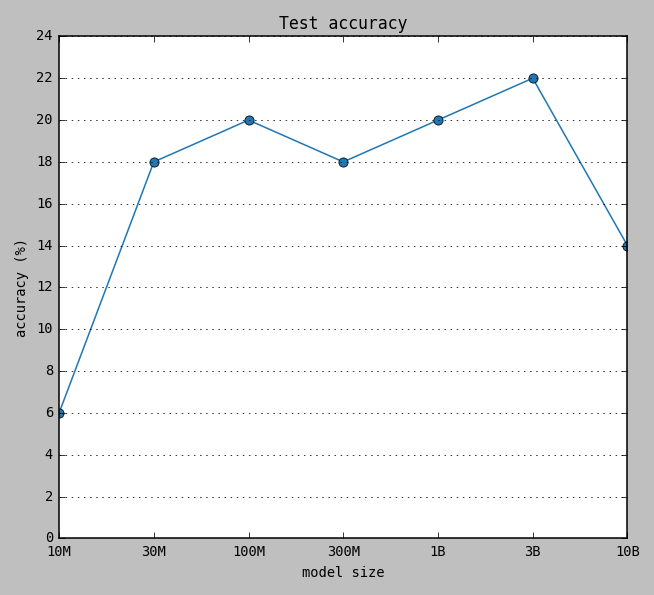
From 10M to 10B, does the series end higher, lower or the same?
higher
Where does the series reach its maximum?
3B
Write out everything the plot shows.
Title: Test accuracy
x-axis: model size, ticks 10M 30M 100M 300M 1B 3B 10B
y-axis: accuracy (%), ticks 0 2 4 6 8 10 12 14 16 18 20 22 24
Values:
6 18 20 18 20 22 14
